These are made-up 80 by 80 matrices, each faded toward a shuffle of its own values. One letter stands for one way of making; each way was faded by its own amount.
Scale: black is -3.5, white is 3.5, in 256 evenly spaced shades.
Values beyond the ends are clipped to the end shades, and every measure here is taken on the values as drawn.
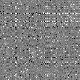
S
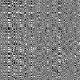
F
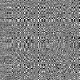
F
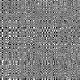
F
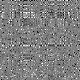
S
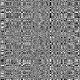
F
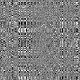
F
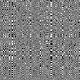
F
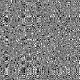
S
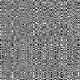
F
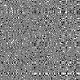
S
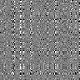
F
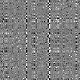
F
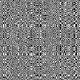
F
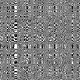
F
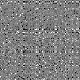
S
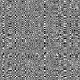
F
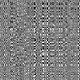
F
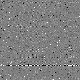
S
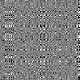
F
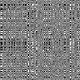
F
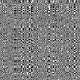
F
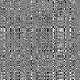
F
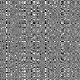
F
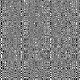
F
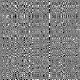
F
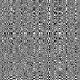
F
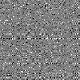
S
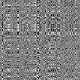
F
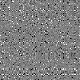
S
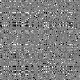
S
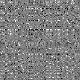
S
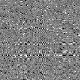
S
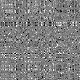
S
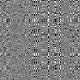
F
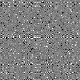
S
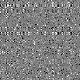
S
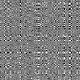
F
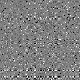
S
